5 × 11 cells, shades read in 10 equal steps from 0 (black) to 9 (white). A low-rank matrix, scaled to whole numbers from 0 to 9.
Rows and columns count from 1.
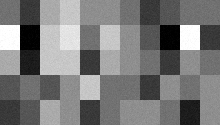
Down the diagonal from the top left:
4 0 7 5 2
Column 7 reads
4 5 5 4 5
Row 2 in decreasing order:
9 9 8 7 7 5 4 3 2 0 0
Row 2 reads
9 0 7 8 4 7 5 3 0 9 2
